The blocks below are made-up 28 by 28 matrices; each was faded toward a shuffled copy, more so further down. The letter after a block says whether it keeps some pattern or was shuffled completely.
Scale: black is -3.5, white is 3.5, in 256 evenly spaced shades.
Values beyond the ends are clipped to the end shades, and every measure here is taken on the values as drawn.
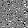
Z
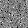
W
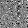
Z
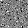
W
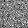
Z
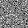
Z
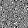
Z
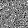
W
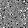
Z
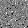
W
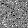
W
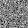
W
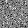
W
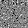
Z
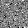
W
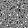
Z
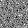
W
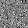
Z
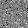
Z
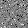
W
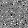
W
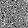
Z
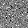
W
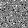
W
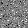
W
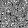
W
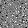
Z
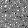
Z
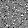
W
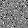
Z
